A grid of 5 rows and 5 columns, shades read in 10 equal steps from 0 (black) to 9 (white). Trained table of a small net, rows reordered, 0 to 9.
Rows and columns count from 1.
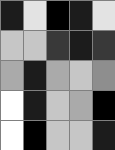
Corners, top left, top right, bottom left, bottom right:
1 8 9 1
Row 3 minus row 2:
-1 -6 4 6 3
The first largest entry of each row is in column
2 1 4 1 1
